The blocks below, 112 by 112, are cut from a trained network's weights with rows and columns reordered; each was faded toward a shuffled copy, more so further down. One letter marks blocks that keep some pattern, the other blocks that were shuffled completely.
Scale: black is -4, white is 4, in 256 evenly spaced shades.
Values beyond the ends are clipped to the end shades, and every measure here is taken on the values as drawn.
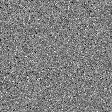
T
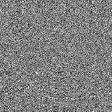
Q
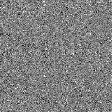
Q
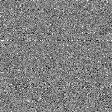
Q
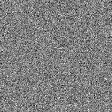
Q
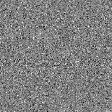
Q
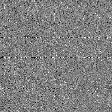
Q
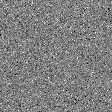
T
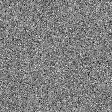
T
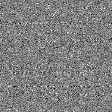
Q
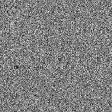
Q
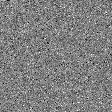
T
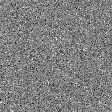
T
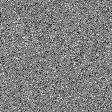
T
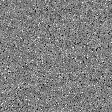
T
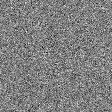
T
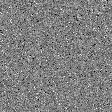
T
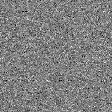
Q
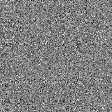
Q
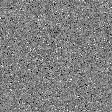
T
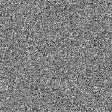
Q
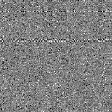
Q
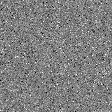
T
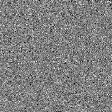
Q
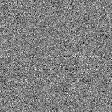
Q
